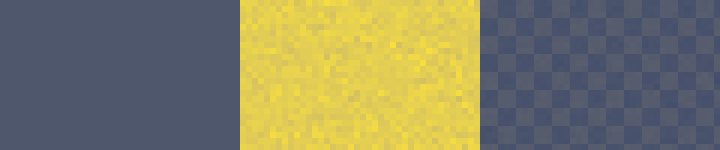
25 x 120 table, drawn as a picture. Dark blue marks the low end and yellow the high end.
It is made of 1 by 3 panels. Panel 1,1: low, flat. Panel 1,2: very high, fine-grained, faint in contrast. Panel 1,3: low, checkered, faint in contrast.
